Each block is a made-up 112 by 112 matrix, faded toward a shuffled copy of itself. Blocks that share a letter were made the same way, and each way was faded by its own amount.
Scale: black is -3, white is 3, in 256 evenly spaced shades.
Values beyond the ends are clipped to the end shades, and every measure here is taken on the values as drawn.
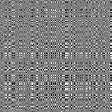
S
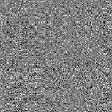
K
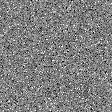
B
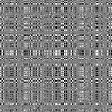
S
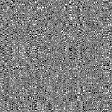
K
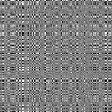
S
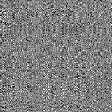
K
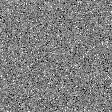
B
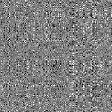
K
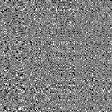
K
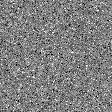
B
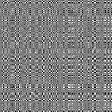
S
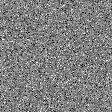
B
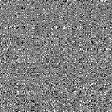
K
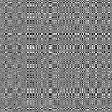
S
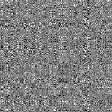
K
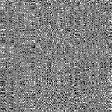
K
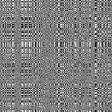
S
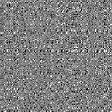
K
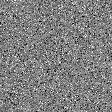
B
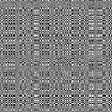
S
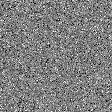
B
